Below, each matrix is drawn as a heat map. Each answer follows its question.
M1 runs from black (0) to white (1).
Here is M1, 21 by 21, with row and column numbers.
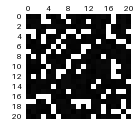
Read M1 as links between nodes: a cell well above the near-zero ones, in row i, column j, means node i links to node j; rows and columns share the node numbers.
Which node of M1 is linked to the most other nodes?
node 3
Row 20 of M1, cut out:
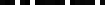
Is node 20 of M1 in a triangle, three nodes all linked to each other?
no
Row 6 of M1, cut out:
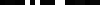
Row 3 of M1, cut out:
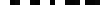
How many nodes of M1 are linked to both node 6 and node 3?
4
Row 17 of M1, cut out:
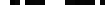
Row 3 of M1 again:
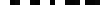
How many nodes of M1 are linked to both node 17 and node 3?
6
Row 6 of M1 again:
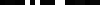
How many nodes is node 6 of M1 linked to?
5
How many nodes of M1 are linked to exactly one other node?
1
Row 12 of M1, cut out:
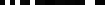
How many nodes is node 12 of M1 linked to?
5
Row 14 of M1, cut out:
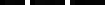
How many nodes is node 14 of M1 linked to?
2
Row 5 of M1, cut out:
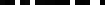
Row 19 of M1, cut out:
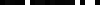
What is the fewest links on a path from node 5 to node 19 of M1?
1
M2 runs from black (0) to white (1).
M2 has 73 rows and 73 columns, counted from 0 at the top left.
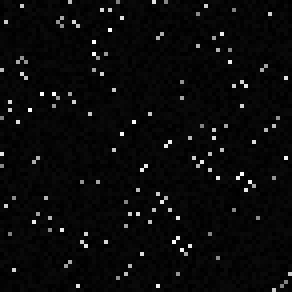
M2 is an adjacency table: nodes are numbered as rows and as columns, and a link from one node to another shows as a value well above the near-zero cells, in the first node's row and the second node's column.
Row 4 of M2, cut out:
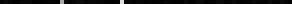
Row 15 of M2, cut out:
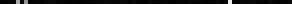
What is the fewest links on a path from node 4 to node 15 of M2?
1
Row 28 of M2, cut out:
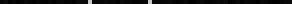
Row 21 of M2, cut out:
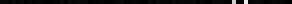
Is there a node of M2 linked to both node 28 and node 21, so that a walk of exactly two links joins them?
no
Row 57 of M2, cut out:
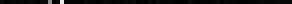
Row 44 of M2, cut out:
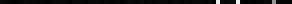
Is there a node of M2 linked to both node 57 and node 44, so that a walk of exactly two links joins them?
no
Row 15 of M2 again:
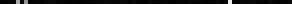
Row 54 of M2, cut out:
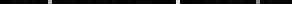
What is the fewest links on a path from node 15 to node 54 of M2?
3
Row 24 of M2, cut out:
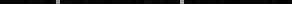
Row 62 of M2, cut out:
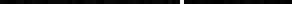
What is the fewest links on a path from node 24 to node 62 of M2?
2
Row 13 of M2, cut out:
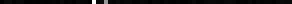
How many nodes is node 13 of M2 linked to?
2
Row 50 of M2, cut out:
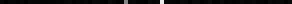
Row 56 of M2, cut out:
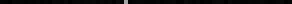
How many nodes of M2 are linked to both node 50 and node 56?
1
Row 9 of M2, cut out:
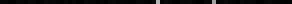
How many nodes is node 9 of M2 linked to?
2
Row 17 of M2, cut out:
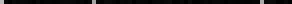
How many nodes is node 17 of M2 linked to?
3
